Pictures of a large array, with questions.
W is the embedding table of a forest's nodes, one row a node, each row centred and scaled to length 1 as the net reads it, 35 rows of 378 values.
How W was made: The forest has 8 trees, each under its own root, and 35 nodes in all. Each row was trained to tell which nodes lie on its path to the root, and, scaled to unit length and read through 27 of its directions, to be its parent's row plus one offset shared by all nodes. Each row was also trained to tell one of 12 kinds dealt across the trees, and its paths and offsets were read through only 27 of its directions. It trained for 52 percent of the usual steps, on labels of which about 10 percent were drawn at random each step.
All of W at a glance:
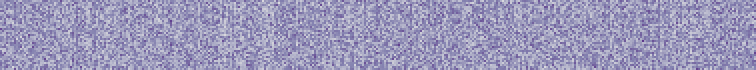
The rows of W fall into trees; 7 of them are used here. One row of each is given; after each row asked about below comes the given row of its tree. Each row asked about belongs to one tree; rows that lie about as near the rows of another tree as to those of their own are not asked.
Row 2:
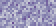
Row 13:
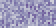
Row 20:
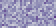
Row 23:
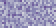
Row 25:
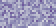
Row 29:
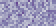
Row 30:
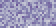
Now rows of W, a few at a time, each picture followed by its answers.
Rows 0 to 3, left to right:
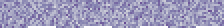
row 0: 30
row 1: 20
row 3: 23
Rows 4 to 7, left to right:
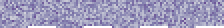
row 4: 23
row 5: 20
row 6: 20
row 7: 2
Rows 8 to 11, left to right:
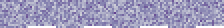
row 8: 30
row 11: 20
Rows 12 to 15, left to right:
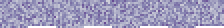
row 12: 29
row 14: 23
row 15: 25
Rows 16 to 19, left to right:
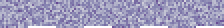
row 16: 13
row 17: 25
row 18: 30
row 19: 23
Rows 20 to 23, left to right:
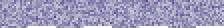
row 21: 2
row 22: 20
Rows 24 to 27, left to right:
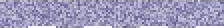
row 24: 2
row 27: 29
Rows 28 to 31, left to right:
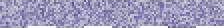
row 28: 13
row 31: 23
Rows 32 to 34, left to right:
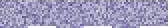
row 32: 30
